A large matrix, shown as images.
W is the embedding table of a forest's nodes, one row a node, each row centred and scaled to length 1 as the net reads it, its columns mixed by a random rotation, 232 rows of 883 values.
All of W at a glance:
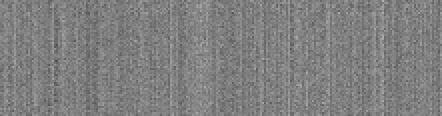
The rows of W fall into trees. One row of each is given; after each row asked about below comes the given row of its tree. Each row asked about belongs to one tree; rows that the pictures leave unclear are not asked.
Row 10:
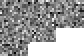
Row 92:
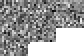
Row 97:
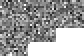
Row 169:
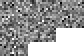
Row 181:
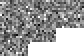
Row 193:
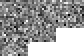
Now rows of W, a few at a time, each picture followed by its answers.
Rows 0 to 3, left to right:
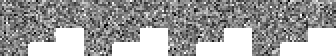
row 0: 10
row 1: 181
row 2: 181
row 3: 10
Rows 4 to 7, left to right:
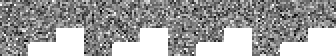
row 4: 193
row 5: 10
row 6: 97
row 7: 97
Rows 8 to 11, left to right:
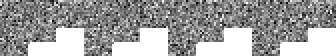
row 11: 10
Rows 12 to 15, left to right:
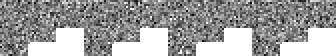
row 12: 10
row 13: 169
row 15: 169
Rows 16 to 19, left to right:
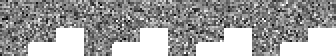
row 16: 92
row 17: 92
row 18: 181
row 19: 181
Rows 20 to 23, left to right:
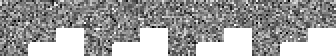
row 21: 169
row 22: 10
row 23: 10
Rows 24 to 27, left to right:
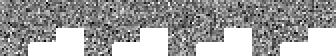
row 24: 181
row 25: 181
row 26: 193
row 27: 181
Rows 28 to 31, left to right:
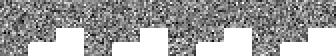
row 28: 92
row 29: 193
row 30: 181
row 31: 193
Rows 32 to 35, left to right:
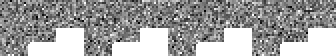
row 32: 97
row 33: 169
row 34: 169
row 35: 181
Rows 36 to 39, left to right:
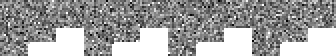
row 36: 193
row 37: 181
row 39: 10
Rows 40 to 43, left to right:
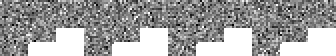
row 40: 169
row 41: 169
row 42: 169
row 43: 97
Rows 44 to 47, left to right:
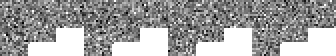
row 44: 193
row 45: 193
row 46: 181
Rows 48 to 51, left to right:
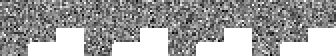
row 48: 193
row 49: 169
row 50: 92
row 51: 193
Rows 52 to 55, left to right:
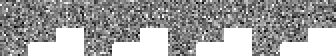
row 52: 193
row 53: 181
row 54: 10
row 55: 97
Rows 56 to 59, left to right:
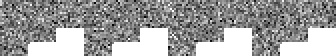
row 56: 169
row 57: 169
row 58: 193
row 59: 193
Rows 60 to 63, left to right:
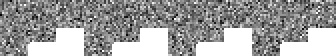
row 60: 97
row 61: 97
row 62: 169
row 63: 169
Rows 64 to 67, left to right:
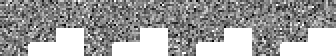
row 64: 169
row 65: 193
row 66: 181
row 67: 97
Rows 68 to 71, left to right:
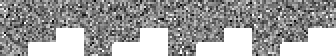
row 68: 193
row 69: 97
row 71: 181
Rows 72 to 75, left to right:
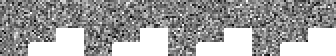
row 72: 10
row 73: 181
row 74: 169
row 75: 169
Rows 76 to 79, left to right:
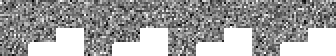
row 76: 169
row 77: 181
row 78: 169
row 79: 169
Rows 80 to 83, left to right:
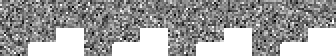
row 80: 193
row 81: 92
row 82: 181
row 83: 92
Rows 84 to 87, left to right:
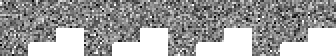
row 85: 169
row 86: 97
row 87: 97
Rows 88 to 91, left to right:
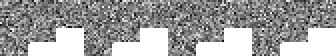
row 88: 169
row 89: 10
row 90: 169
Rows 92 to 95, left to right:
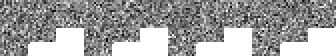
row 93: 181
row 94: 193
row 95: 169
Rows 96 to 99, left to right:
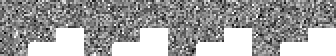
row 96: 10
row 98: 169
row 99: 193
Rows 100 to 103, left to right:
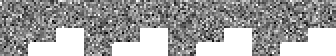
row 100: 169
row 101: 193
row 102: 92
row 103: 10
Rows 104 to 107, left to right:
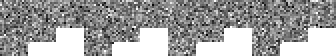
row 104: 193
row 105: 10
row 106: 181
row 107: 169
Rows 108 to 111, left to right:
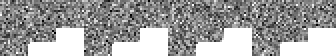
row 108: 181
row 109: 181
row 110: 97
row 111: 193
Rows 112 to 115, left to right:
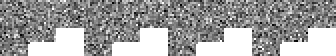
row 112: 10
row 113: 10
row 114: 169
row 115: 181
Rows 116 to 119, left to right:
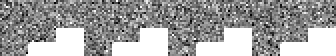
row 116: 92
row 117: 10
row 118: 193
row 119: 193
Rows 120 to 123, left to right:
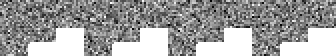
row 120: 97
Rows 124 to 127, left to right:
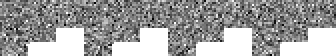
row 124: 193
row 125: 169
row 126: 10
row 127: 193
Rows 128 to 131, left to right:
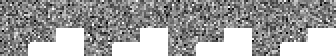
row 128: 10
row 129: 193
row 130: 97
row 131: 10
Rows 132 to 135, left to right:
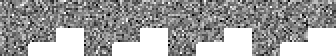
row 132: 169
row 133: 169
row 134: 169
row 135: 10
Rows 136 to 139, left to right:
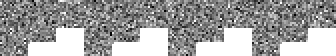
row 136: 169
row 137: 97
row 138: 193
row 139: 97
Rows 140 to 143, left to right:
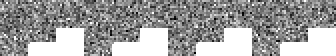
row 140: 193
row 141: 97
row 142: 92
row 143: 193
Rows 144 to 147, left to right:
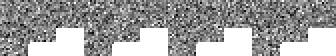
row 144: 181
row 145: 92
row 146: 193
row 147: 193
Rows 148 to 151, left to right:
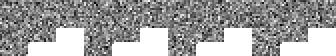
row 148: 92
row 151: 169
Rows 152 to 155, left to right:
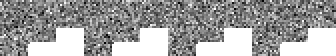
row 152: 193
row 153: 10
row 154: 169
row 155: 97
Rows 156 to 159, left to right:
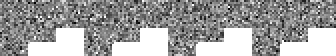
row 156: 10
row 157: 169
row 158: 97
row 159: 169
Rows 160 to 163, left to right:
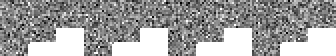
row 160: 181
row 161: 169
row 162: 10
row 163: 10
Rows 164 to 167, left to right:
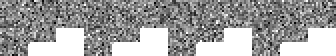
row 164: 169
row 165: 193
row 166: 92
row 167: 193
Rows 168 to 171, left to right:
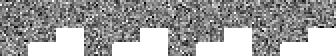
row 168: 193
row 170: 193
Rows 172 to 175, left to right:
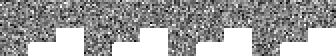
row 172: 193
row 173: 10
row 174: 92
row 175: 10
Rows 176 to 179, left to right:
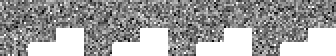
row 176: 193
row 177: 92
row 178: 181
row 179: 97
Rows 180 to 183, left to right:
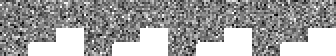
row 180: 193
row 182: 169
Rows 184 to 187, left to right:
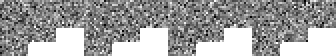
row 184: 92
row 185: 181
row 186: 181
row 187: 169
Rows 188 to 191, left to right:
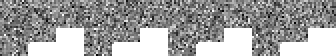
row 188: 193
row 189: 169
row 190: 92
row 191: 193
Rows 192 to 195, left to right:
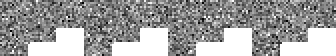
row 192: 169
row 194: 10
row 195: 10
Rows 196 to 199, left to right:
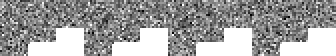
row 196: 181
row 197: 92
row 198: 193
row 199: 97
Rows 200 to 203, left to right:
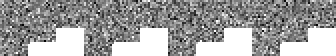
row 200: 181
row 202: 92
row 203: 169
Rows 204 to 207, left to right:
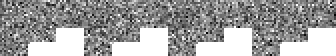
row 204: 10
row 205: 193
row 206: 193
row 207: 193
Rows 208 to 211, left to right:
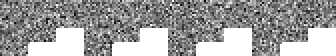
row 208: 92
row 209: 10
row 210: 10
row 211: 181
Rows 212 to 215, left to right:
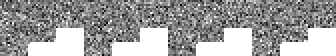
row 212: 97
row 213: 193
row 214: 169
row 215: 181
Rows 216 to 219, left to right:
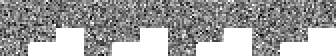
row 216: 181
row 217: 193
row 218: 10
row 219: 193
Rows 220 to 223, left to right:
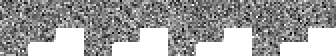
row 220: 97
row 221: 10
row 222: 97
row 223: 193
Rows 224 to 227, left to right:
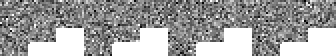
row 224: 169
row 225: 181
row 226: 10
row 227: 169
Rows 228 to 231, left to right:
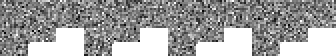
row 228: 10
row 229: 169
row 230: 169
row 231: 92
